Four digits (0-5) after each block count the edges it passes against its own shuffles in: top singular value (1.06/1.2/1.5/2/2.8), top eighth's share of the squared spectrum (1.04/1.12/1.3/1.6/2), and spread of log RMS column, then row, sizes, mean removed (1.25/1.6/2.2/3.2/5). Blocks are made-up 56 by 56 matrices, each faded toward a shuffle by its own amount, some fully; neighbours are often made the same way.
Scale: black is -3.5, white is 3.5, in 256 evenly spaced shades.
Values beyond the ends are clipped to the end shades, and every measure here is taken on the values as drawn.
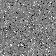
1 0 0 0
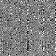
4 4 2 1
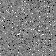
2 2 0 0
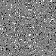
3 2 1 1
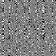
4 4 3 2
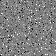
0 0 0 0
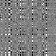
5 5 4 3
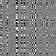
5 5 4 2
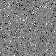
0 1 0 0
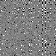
4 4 2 2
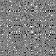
4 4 2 2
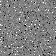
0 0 0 0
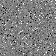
2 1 0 0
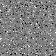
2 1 0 1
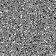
2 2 0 0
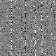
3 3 3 0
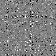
2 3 2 2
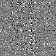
2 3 3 2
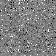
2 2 1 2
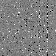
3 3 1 1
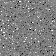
0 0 0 0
